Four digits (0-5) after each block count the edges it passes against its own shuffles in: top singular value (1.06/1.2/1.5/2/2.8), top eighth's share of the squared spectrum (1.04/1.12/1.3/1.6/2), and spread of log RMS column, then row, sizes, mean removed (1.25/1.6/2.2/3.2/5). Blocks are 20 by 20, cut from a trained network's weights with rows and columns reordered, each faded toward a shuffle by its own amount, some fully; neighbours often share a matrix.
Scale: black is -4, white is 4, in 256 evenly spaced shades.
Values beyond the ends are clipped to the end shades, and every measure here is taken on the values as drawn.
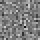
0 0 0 0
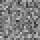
2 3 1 0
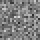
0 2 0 0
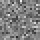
1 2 0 0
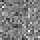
0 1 0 0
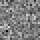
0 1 0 0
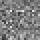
2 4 1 2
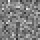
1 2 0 0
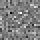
0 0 0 0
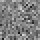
0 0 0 0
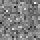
0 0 0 0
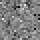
0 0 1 0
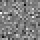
0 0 0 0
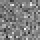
0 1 0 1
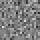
0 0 1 0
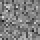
0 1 0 0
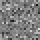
0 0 0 1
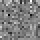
2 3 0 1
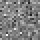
1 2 0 1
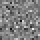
1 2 0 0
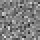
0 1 0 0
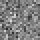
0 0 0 0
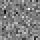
1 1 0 0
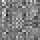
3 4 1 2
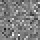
0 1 0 0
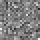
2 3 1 1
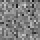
2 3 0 1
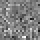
2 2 0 2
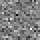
1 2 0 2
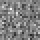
1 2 0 1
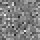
1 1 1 0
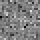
1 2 0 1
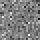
1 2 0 0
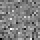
1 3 0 2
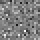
0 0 0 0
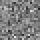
1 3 0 1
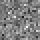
0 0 0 1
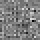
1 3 1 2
